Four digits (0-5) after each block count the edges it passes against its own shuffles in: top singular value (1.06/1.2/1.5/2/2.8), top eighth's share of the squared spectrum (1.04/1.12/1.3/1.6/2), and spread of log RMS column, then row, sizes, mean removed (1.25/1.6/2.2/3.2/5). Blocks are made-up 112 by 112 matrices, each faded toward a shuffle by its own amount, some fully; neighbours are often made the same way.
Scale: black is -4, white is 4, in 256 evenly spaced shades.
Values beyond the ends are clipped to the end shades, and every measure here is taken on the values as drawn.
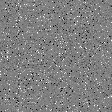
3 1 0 0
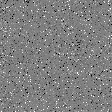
1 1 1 0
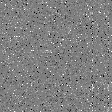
3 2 1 0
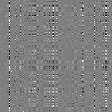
5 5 4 3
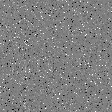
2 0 0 0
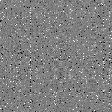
4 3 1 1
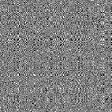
5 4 3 3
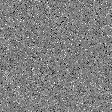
1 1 0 0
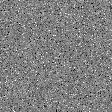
0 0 0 0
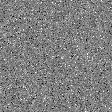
2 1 0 0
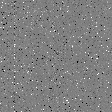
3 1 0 0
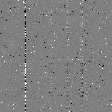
5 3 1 0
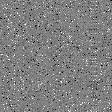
3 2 1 0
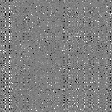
5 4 3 2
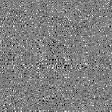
4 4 2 3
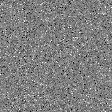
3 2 0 0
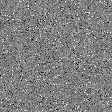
2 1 0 0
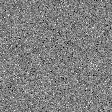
0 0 0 0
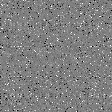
3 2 1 1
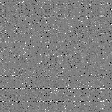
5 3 1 2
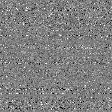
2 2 0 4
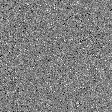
0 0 0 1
